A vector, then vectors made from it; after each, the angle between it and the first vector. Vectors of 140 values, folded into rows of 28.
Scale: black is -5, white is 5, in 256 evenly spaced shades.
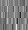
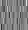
partly aligned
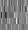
orthogonal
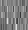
nearly parallel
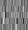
partly aligned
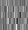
nearly parallel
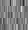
partly aligned
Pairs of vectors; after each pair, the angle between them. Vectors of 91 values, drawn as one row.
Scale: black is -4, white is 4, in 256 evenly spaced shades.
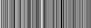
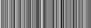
nearly parallel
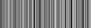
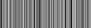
nearly parallel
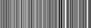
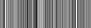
orthogonal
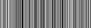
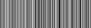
orthogonal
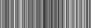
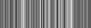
orthogonal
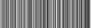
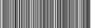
partly aligned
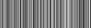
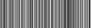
nearly opposite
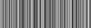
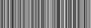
partly opposed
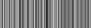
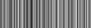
orthogonal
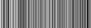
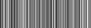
nearly opposite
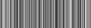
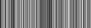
orthogonal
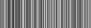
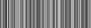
orthogonal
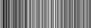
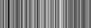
partly aligned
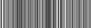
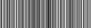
partly aligned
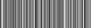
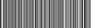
nearly parallel
